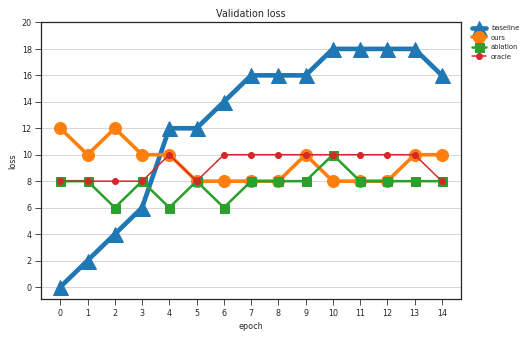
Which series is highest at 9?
baseline
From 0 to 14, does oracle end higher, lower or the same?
the same
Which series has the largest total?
baseline
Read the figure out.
Title: Validation loss
x-axis: epoch, ticks 0 1 2 3 4 5 6 7 8 9 10 11 12 13 14
y-axis: loss, ticks 0 2 4 6 8 10 12 14 16 18 20
Legend: baseline, ours, ablation, oracle
Values:
baseline: 0 2 4 6 12 12 14 16 16 16 18 18 18 18 16
ours: 12 10 12 10 10 8 8 8 8 10 8 8 8 10 10
ablation: 8 8 6 8 6 8 6 8 8 8 10 8 8 8 8
oracle: 8 8 8 8 10 8 10 10 10 10 10 10 10 10 8
